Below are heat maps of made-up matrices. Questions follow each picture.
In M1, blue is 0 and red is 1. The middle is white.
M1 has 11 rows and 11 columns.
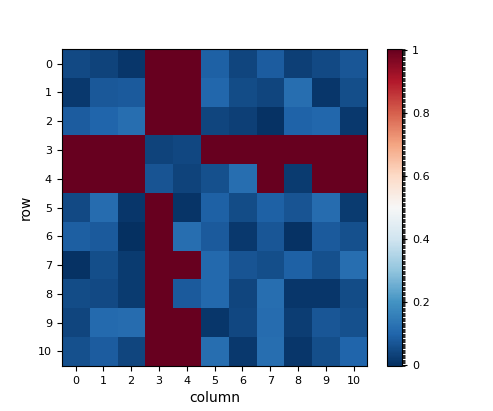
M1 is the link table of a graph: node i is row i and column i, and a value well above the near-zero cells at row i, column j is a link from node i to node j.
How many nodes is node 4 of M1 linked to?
6
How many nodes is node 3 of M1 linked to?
9
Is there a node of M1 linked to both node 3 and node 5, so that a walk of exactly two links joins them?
no
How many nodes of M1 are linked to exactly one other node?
3
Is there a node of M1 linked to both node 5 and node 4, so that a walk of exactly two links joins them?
no
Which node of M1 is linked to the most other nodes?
node 3
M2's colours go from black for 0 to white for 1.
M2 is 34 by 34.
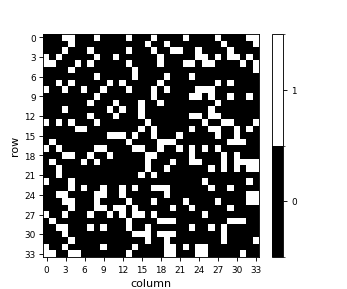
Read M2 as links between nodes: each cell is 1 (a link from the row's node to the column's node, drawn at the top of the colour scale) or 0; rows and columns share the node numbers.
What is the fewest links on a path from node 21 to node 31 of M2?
4
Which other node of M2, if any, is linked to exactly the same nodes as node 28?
node 16
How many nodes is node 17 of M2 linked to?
11
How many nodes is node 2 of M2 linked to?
8
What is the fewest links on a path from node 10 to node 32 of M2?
3
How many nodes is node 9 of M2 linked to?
7
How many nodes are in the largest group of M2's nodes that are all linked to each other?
4
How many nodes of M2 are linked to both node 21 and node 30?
1
